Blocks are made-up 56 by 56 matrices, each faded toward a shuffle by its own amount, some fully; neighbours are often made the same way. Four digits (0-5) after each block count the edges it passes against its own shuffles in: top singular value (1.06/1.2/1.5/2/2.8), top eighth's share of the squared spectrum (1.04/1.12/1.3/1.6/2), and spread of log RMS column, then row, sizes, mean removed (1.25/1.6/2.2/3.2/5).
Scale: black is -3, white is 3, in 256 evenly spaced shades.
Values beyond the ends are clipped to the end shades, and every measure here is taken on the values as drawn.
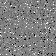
1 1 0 0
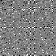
4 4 2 2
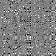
4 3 2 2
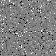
2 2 1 0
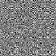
4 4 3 3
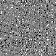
3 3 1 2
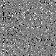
3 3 1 1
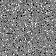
2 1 0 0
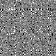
4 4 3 2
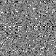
3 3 1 2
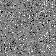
2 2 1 1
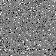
3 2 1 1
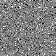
3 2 1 1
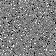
0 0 0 0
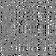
4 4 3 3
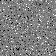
0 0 0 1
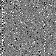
2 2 2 0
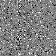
1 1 2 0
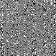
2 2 3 1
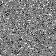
0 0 0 0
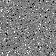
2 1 0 0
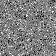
1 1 0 0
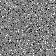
0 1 0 0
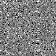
3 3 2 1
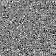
3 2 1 1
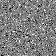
0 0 0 0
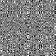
4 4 3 2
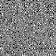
3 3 2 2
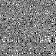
3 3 2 2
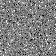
0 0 0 0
